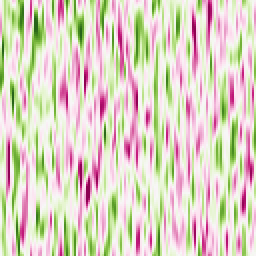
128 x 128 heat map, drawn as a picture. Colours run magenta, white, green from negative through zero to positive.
Histogram: bell-shaped. Slope: none. Average level on the scale: 50%. Mirror symmetry: none. Grain: streaks running down.
